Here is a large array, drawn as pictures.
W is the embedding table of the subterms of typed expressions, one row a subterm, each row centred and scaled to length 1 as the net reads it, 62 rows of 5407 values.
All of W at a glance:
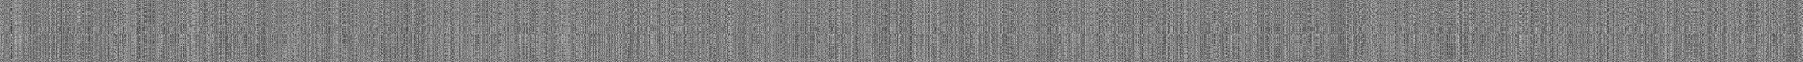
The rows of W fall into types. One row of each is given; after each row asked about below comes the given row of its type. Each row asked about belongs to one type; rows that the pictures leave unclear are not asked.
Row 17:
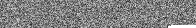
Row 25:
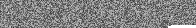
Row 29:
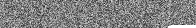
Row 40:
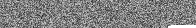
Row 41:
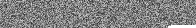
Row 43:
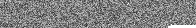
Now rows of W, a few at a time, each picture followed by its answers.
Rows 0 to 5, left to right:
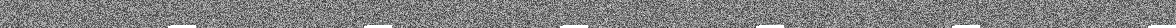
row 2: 25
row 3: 17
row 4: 40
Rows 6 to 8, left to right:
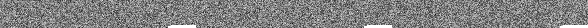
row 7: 25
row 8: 29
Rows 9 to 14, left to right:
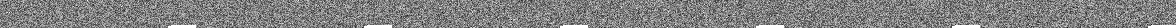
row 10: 17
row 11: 17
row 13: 40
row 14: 25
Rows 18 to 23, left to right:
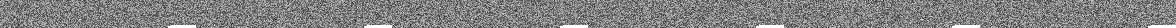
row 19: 40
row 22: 41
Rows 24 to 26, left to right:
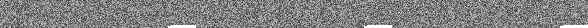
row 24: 43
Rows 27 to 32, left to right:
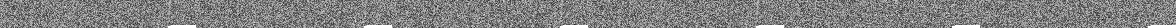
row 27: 29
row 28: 29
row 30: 29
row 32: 43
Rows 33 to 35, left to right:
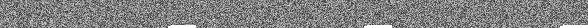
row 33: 40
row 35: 41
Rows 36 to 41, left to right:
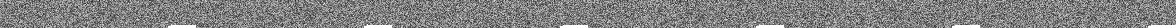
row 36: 41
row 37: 43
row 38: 25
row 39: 41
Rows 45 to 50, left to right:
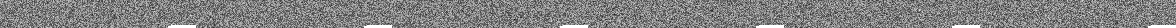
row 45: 41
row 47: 43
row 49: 43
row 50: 25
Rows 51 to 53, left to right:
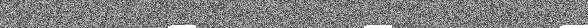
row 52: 43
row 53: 43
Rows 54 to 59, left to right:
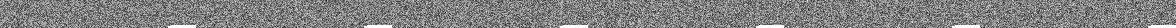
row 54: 43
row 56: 29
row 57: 40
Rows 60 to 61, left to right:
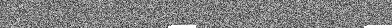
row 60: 17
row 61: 25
